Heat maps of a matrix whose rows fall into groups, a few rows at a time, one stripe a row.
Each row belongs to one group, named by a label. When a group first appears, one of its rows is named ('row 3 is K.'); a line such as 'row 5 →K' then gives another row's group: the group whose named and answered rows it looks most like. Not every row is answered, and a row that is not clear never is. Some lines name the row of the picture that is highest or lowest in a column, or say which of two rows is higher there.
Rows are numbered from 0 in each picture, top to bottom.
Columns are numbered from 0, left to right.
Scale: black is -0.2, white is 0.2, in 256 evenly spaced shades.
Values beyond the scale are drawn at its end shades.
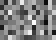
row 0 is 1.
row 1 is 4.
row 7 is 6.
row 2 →6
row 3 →4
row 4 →1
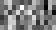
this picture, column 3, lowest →1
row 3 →6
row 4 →6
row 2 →4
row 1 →1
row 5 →6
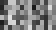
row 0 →6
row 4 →6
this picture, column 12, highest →1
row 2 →6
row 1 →4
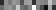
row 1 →1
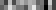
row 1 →1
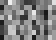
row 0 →6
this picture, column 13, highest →0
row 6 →6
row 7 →4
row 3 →1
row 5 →6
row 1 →4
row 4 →4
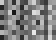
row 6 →1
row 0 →1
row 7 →4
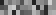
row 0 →4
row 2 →1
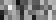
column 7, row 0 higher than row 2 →Yes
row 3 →4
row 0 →6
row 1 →6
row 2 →4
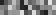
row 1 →6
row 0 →4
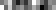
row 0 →1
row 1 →1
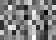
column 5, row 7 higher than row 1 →Yes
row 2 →1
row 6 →1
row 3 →1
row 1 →6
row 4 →4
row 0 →4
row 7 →1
